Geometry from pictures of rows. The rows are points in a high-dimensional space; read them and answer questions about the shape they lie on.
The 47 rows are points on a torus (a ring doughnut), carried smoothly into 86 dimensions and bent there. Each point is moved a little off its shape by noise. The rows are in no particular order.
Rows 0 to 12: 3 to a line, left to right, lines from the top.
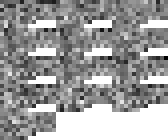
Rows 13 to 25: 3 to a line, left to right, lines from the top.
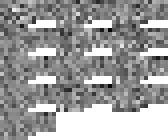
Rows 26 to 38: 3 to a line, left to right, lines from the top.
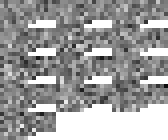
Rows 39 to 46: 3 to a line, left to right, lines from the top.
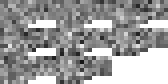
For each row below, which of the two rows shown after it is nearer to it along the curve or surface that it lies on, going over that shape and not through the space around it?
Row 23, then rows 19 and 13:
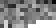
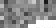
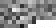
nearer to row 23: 19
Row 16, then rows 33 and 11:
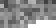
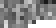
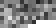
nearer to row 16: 33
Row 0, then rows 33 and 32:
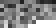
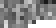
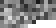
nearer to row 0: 33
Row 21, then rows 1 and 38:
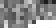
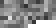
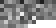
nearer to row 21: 38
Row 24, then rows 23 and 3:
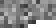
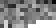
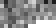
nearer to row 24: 3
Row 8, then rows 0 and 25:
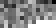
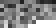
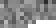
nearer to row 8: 0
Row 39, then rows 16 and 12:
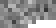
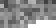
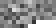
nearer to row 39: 12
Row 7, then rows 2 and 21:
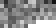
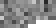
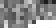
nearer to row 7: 2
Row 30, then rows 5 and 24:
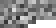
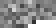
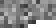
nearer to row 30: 24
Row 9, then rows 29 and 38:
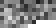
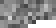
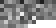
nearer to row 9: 38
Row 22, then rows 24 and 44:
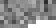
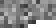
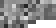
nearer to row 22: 24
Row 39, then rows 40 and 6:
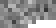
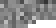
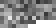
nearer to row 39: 40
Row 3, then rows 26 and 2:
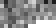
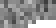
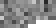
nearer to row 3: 2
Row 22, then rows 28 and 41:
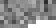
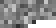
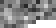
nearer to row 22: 28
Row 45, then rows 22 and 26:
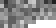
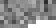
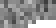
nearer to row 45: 22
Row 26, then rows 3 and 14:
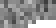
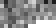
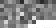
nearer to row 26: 14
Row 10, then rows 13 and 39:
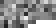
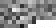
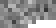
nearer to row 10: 13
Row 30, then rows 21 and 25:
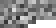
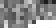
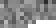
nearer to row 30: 25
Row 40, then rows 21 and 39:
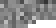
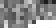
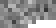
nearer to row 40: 21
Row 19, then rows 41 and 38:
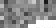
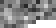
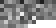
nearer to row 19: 38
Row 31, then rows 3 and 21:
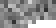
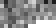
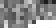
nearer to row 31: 21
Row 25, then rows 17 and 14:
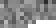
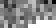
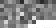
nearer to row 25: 14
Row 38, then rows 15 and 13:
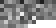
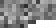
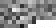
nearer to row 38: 15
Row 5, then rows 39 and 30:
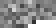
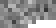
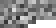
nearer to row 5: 39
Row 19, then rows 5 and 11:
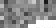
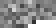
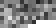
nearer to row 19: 5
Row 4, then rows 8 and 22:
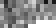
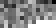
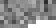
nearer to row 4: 8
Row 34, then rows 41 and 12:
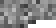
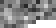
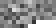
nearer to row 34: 41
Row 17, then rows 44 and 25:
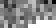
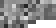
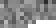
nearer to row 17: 25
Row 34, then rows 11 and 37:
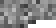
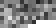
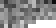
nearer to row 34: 11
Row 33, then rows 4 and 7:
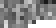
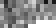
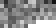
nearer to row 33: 4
